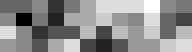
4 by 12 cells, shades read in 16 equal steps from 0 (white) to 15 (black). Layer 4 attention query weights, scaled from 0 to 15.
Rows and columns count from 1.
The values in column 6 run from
4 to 11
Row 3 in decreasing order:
12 11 10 10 9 7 6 4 4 4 3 2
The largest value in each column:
9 15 12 13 10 11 13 10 7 6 9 11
